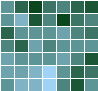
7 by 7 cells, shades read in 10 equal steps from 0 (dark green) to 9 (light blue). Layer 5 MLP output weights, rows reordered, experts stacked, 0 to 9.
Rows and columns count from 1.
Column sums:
33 34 31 39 30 21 22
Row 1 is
5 2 0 3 4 2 1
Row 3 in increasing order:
2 3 4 5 5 5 6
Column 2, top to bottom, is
2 7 5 2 5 6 7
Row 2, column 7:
4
